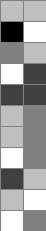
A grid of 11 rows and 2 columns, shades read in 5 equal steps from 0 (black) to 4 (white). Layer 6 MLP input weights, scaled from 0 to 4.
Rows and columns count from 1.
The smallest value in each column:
0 1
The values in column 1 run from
0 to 4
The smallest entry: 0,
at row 2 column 1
